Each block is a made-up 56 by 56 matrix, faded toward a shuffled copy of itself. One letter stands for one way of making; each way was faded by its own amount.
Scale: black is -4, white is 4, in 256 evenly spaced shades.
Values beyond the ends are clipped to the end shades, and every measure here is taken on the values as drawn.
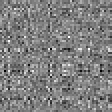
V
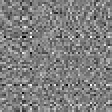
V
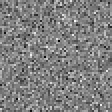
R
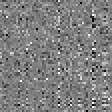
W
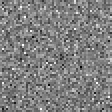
R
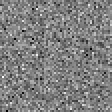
R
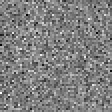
R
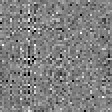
W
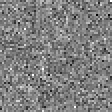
R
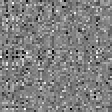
W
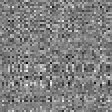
V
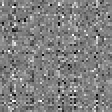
W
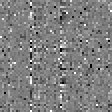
W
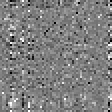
W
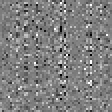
W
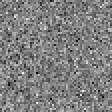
R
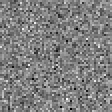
R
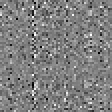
W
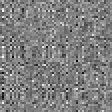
V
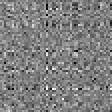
V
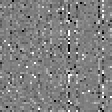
W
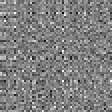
V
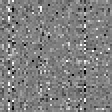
W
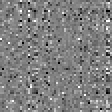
W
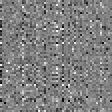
W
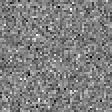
R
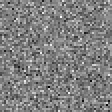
R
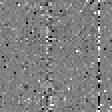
W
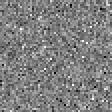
R
